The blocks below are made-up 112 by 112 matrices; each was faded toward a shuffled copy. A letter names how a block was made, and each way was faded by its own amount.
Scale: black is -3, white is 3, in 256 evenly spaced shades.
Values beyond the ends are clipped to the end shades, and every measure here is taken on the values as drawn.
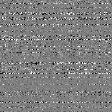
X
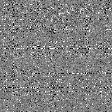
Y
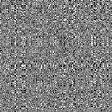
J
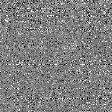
Y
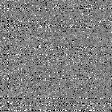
Y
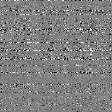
X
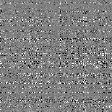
X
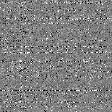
Y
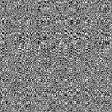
J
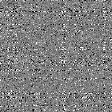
Y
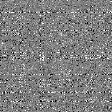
Y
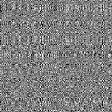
J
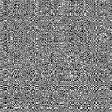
J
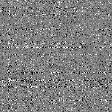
Y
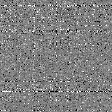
Y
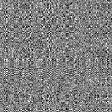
J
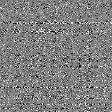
Y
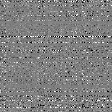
X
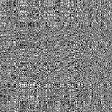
J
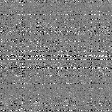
X
